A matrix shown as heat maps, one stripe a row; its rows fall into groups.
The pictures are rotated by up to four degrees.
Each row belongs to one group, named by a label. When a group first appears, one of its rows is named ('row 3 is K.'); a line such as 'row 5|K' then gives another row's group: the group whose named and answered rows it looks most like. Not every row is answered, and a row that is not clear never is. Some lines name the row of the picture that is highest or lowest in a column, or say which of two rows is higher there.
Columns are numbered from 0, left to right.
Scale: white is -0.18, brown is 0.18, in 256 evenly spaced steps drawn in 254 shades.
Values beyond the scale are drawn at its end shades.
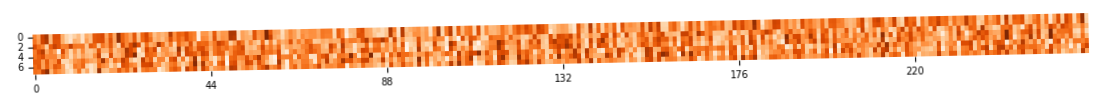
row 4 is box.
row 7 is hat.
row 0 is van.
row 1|van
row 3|box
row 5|hat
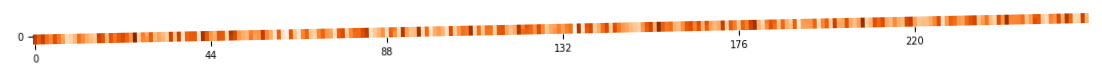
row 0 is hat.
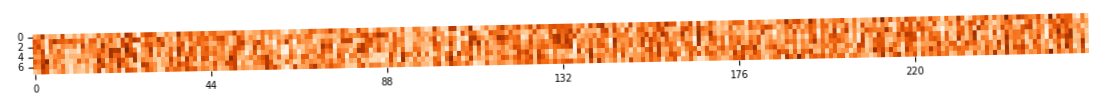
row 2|box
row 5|hat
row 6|van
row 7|van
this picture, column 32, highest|2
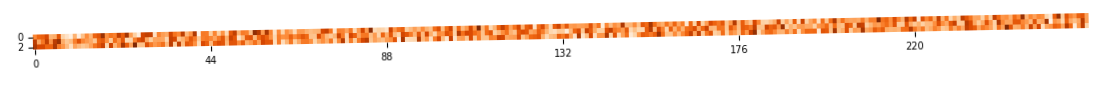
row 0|van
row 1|hat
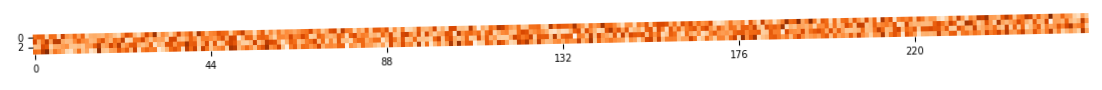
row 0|box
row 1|hat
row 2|van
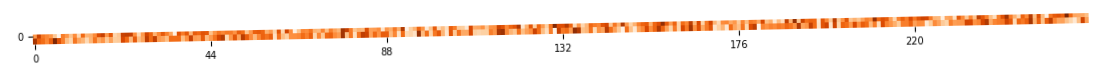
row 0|box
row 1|box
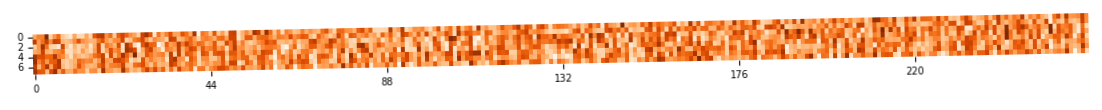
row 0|van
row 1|hat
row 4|box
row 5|hat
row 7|box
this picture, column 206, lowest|3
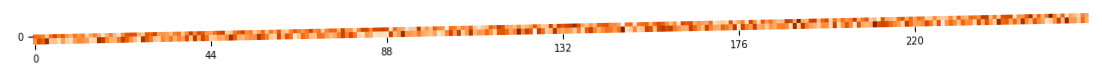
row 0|box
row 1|hat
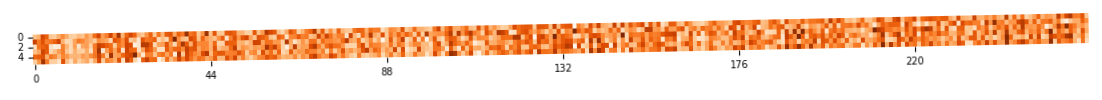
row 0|van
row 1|hat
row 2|van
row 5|van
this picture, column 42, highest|4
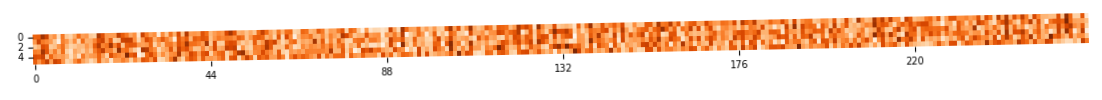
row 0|hat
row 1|box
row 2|van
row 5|hat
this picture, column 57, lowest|2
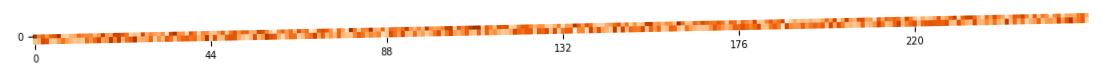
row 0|hat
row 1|van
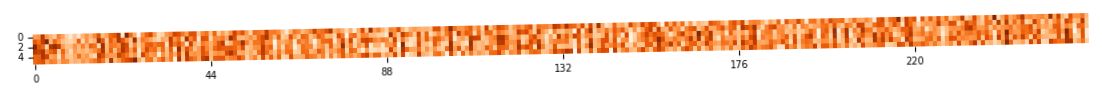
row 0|van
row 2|box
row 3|box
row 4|hat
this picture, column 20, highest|0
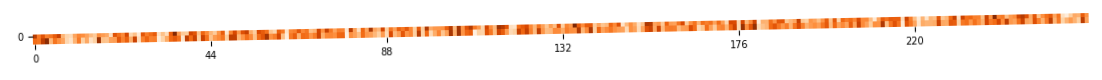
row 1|hat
